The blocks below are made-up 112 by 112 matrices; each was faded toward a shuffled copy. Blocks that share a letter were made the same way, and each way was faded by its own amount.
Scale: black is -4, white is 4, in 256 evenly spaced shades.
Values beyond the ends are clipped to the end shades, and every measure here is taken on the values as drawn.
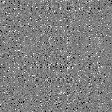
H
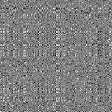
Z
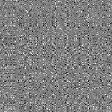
Z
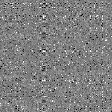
H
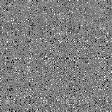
H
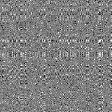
Z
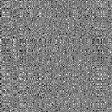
Z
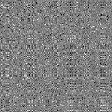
Z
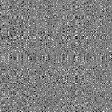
Z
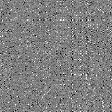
H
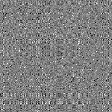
Z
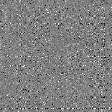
H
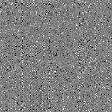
H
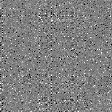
H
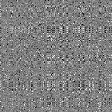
Z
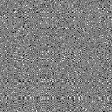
Z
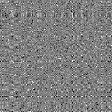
Z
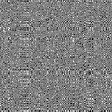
Z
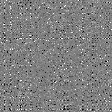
H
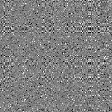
Z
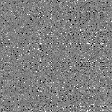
H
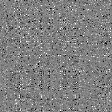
H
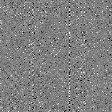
H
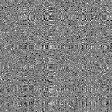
Z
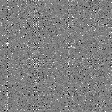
H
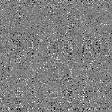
H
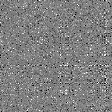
H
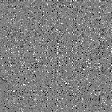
H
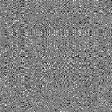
Z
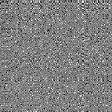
Z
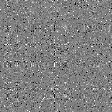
H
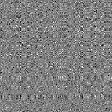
Z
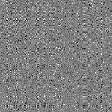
Z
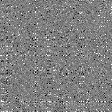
H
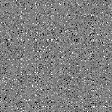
H
